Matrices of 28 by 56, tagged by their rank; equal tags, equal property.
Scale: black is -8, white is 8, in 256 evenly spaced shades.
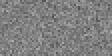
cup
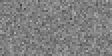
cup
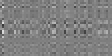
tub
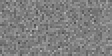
cup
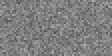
cup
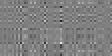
tub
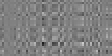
tub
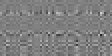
tub
